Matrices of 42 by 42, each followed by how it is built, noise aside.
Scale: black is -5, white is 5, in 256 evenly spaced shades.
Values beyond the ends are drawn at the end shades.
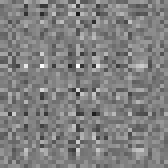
low rank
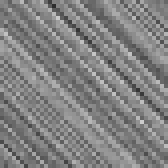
Toeplitz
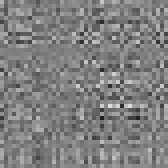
low rank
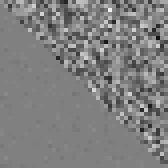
upper triangular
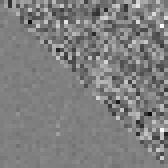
upper triangular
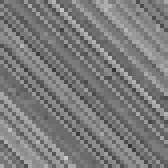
Toeplitz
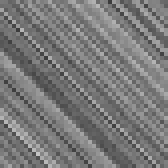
Toeplitz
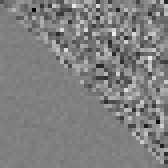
upper triangular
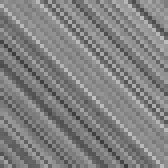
Toeplitz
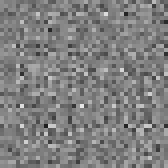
low rank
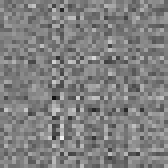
low rank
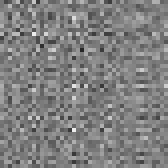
low rank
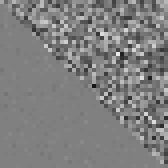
upper triangular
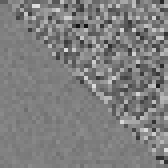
upper triangular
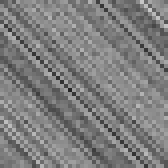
Toeplitz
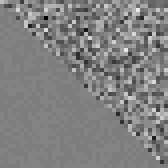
upper triangular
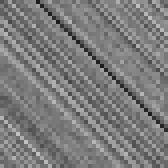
Toeplitz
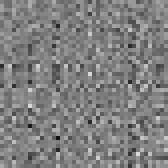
low rank
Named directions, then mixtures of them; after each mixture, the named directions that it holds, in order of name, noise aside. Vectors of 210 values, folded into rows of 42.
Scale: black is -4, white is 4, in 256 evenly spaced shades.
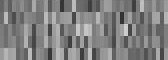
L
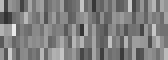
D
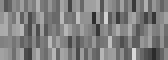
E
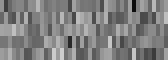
D, E, L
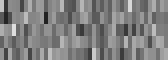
D, L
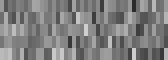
D, E, L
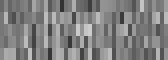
L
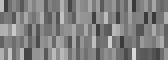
D, E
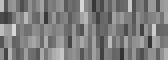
D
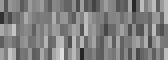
D, L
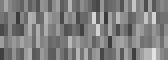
E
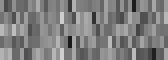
D, E, L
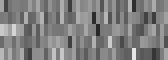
D, E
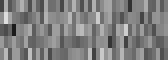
D, L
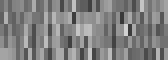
L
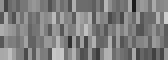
D, E, L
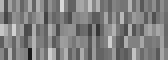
D, E, L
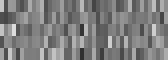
D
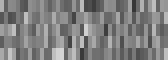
D, L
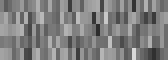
E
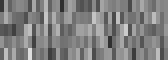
D, E, L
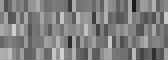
D, E, L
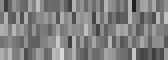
D, E, L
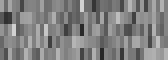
D, E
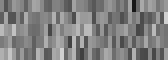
D, E, L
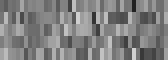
E, L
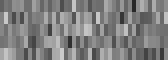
E, L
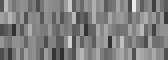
D, E, L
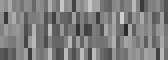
L
